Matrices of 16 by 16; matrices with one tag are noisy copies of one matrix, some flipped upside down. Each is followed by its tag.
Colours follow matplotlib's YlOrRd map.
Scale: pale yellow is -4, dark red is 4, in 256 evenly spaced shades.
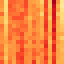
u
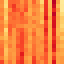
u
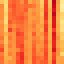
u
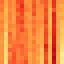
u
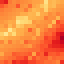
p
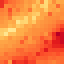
p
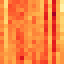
u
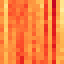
u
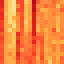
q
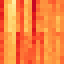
q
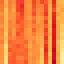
u
